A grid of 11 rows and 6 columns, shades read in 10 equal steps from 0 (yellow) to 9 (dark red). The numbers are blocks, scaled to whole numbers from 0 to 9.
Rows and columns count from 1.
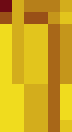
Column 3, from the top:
4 6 1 1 1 1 1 2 2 2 2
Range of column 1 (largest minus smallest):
9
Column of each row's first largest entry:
1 1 5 5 5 5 5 5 5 5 5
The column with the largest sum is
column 5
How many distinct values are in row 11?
4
